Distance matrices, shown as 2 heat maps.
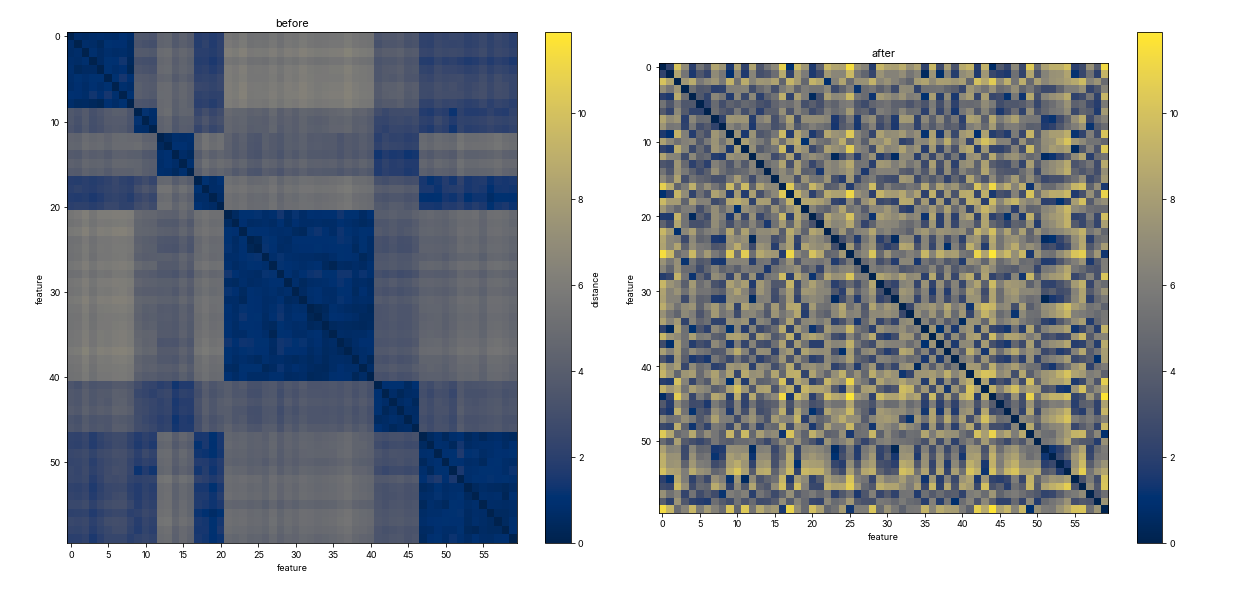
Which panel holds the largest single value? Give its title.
after
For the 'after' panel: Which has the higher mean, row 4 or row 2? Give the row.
2
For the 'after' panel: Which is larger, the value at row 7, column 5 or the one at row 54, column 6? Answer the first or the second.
the second
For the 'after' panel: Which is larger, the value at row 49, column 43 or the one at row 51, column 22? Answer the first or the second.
the first
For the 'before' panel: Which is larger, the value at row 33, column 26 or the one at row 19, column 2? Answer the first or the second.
the second
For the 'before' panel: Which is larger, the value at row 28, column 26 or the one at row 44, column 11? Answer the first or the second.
the second
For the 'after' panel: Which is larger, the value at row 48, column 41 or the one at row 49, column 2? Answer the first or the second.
the first
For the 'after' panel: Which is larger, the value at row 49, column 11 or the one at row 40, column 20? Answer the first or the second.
the first
